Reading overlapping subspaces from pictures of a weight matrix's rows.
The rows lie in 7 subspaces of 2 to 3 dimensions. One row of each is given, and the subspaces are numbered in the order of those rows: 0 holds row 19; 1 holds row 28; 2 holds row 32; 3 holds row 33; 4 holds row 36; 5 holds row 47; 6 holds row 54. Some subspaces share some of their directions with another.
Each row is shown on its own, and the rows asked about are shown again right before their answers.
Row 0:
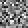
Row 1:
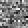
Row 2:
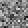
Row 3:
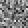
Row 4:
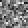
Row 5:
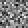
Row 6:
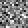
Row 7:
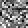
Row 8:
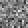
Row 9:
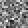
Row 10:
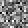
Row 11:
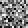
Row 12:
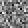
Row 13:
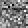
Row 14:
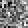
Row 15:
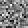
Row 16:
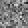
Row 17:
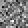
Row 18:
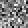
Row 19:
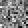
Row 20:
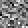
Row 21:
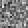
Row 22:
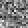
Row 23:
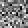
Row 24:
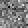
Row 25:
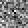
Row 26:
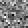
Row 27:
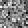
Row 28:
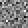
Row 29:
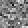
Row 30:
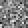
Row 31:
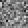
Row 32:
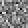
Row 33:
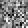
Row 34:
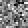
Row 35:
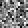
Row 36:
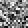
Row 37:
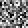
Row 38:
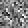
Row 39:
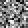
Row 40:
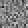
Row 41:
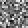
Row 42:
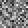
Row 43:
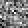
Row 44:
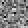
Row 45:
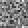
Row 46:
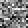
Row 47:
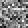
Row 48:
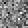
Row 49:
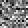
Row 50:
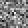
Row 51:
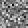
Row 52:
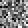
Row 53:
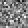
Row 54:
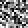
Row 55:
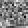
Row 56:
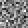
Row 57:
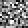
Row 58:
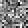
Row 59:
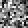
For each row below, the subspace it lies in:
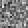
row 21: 0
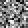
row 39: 3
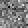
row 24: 5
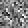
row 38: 3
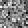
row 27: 0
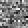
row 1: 4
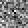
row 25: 6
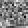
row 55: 6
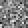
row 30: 0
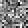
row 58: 3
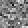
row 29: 4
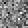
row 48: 0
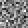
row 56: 1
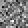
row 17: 2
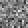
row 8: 2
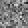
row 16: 1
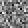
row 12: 2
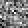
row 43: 6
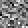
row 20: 4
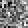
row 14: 0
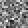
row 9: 3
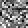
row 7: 5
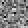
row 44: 4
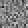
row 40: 0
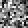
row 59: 0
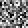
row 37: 3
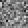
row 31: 1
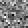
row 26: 4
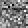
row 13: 5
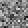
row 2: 4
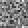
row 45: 4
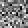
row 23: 2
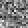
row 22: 6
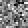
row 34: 1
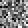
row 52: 0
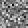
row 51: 5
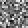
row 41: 3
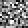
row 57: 4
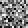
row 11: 2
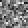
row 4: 1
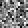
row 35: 3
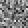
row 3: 5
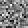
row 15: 2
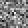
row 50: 6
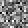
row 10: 2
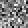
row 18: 2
